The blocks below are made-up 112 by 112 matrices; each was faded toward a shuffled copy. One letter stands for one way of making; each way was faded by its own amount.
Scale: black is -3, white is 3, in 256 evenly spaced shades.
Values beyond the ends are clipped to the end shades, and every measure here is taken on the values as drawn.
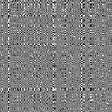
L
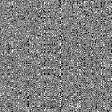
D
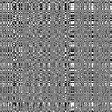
L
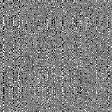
D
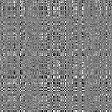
L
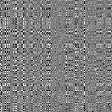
L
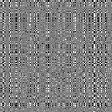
L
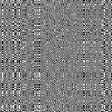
L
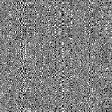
D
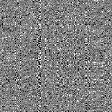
D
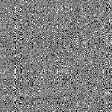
D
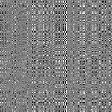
L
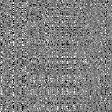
D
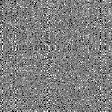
D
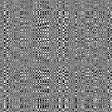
L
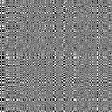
L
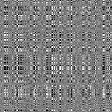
L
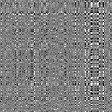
L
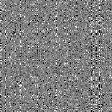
D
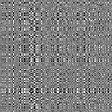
L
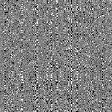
D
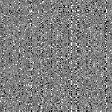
D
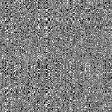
D
